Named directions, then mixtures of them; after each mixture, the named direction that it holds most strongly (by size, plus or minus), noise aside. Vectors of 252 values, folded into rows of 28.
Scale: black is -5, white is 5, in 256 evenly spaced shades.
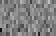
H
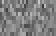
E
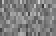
E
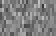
E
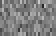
E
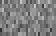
H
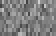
E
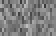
E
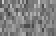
E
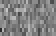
E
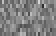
E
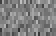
H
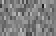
E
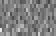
H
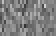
E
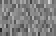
H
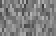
E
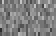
H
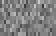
E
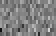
H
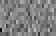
H
